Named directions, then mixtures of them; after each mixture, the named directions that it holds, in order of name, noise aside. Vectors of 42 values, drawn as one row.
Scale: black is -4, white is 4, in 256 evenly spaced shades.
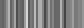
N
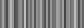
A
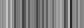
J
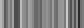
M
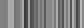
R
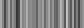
M, N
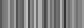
N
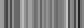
J, M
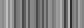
J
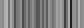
J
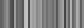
N, R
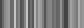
M, N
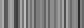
A, M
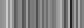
J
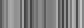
M, R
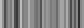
M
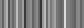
A, N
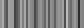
A, M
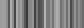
J, N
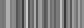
J, N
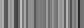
A, M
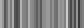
M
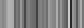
J, R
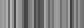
J, N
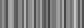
A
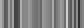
M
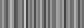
A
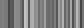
R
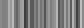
R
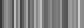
M, N
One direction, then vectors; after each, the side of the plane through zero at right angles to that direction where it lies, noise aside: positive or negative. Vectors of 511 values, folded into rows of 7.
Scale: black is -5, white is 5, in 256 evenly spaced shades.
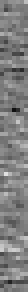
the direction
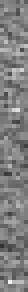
negative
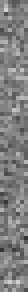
negative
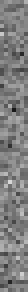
positive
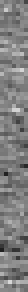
negative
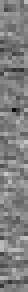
positive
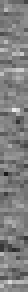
negative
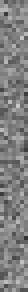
negative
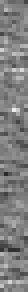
negative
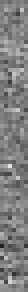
negative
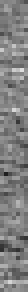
negative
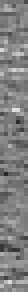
negative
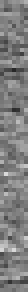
positive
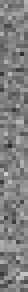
positive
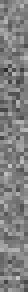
positive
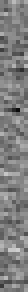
positive
